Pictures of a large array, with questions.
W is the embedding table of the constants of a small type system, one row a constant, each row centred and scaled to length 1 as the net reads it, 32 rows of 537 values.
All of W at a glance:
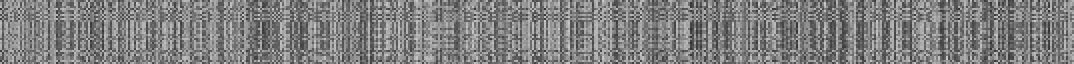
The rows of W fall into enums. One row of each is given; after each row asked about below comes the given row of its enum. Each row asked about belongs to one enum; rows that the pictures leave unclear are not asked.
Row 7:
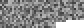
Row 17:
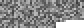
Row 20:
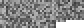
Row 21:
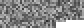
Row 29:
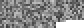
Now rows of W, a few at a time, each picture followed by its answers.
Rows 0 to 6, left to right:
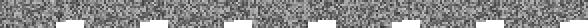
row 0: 29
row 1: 21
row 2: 21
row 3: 20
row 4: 7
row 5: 21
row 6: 17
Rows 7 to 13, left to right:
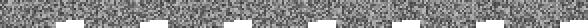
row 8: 17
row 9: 7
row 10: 17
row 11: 20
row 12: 20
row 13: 20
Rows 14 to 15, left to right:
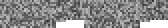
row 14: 21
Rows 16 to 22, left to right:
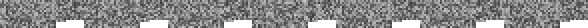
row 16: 20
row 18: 21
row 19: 29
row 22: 20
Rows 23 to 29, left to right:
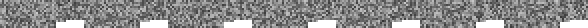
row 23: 20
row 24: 21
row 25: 7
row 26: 17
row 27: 21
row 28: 29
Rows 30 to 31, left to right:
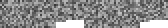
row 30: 7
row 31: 17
